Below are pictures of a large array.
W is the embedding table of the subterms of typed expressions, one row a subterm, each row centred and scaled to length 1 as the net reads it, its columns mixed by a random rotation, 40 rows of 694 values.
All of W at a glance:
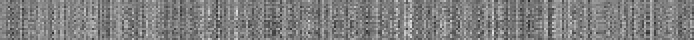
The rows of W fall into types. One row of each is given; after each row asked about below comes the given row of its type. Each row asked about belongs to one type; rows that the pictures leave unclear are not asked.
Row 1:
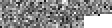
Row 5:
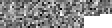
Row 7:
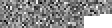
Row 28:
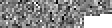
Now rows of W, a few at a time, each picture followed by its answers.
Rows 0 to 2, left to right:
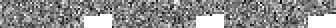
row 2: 28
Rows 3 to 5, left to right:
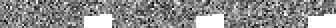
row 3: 7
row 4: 1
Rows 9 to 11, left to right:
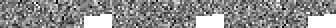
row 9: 28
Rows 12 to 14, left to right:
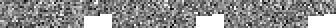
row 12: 5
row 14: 7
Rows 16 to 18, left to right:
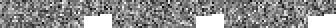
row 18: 28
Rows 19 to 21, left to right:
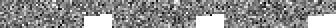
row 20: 1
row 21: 1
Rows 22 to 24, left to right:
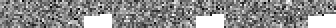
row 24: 1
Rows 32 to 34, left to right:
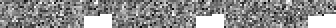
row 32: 5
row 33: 5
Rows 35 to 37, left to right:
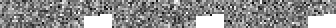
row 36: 1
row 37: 7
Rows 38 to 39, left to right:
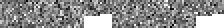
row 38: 28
